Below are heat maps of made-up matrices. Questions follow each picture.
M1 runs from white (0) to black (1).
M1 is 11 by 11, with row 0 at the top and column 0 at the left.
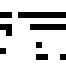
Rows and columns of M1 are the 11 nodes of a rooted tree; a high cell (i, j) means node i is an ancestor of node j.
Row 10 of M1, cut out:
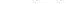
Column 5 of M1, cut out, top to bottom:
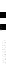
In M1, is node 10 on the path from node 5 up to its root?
no
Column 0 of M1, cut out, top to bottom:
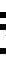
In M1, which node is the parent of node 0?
8
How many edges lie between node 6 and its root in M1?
4
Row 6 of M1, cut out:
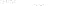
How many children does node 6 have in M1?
0
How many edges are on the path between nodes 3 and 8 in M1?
3
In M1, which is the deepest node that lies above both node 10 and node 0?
4
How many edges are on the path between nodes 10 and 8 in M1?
3
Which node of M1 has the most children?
4
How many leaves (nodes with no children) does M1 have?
5
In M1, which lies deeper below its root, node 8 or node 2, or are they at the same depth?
node 8
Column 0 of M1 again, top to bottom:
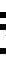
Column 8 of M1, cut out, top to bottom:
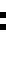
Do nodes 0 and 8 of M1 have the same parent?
no
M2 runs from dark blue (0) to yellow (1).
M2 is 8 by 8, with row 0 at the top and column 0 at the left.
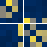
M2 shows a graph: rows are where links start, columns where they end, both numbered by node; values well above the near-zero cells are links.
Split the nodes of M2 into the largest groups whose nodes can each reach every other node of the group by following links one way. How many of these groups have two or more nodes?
2
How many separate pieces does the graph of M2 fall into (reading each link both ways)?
2
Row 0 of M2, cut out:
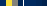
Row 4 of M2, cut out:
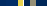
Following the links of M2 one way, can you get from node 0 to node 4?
no
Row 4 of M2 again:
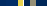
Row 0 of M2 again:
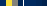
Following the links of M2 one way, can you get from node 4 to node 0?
no
